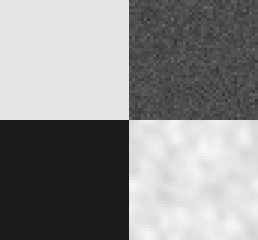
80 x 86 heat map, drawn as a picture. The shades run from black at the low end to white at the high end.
The table splits into 2 rows of 2 panels. Panel 1,1: very high, flat. Panel 1,2: low, fine-grained, faint in contrast. Panel 2,1: very low, flat. Panel 2,2: very high, blotchy, faint in contrast.
